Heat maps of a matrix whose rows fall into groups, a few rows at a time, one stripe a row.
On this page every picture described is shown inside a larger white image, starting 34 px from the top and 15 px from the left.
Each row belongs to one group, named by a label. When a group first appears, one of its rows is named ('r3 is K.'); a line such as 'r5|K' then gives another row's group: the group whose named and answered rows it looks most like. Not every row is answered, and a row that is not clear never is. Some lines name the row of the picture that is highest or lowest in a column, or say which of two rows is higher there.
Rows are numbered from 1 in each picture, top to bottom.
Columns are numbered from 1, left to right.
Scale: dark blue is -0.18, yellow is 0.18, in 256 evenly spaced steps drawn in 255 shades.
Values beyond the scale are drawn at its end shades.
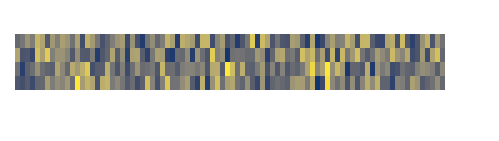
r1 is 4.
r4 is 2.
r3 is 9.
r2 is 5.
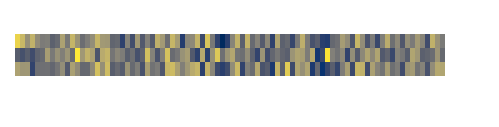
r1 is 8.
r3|8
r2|2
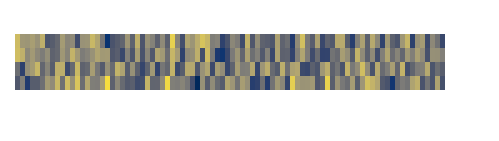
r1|8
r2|8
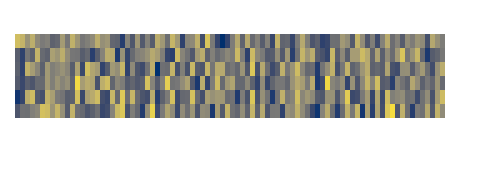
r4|2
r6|4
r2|5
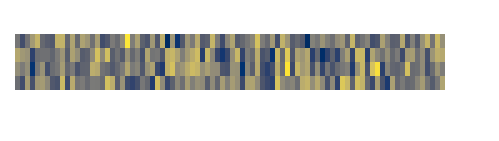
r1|9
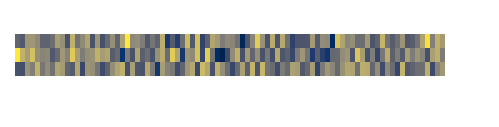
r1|9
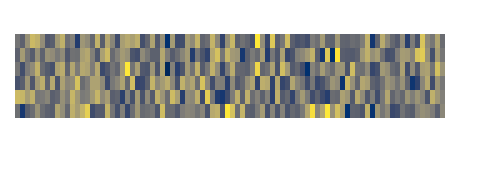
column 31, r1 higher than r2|No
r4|4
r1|9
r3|9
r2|2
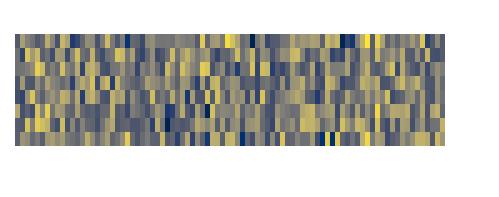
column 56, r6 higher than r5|No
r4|2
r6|5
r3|4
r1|2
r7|5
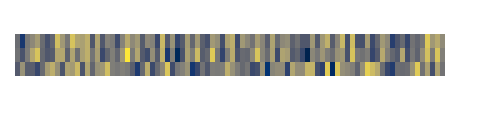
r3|2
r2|9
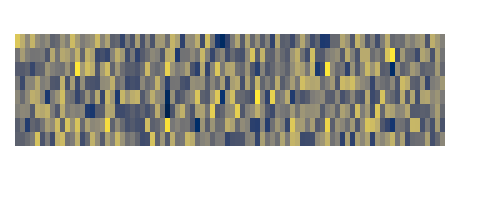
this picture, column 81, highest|7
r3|2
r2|4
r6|5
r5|9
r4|5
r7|2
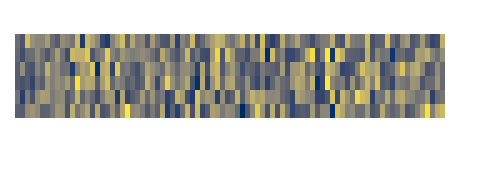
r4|2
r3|2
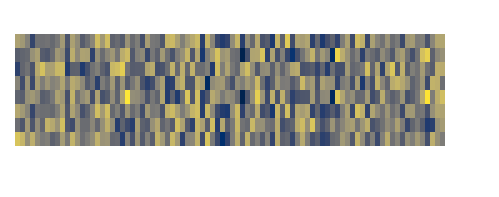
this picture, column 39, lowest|4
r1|8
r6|8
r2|9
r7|5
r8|8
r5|9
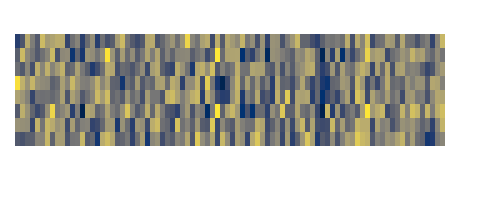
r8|5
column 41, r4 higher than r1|No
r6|2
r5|8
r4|8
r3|5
